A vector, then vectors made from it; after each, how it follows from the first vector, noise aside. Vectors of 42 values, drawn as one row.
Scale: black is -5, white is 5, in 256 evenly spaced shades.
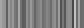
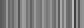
negated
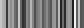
scaled up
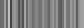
reversed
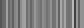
negated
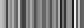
scaled up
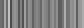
reversed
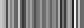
scaled up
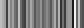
scaled up
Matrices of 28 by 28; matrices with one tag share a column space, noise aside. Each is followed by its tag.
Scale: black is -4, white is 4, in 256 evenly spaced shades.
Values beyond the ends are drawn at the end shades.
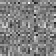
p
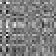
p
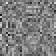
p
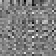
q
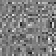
p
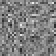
p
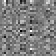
q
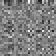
q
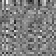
q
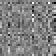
p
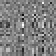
p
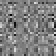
p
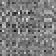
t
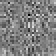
p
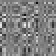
p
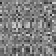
p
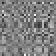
p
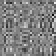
p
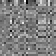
q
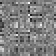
p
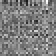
q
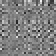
q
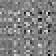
t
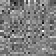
q
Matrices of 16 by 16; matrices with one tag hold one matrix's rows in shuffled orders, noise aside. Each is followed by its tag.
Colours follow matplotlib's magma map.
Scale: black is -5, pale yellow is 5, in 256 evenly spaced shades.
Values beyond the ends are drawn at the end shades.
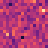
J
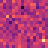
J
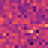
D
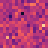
J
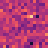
D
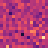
J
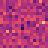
J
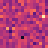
J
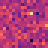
D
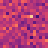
D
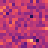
D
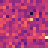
D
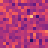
D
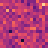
J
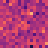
D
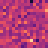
D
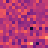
D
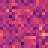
J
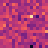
D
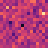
J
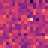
D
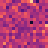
D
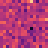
D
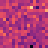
D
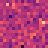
J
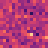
D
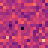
J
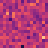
J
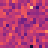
D
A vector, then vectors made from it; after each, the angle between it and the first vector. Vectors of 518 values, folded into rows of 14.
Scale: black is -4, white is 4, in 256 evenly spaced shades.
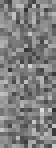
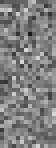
partly opposed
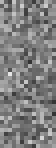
partly aligned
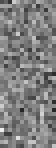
partly aligned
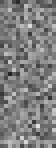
partly opposed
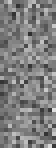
nearly opposite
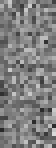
nearly opposite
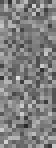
partly aligned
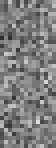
orthogonal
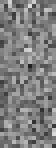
nearly opposite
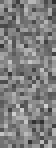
partly opposed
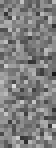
partly aligned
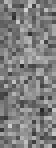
nearly opposite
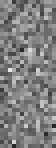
partly opposed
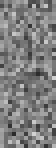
partly aligned
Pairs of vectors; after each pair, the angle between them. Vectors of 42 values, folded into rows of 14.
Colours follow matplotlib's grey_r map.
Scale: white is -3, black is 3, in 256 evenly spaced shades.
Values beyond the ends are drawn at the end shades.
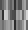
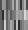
partly aligned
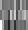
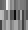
partly opposed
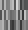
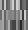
nearly parallel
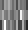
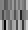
nearly opposite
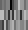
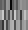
nearly parallel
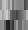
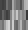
nearly opposite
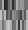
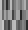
orthogonal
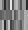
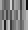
nearly parallel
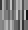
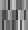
partly opposed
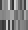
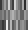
nearly parallel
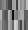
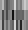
partly aligned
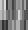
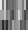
nearly parallel
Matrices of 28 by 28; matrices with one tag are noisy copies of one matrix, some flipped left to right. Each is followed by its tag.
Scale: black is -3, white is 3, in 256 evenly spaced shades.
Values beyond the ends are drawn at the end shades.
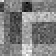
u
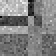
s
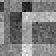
u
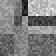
s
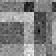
u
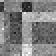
u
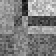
s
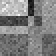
s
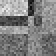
s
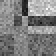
s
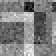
u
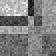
s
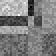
s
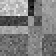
s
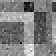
u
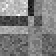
s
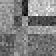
s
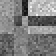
s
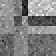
s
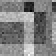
u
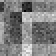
u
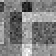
u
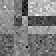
s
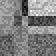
s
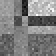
s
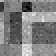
u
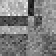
s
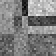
s
